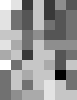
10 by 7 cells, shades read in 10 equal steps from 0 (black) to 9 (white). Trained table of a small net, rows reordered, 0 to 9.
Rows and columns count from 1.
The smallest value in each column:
4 4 2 5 2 0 3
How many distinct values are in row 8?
4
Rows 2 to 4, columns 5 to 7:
2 3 4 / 4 3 4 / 3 3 4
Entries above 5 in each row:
3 2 2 2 3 4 5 4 4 5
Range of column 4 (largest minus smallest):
2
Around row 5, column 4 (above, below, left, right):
5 7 4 5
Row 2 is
8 4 3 7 2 3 4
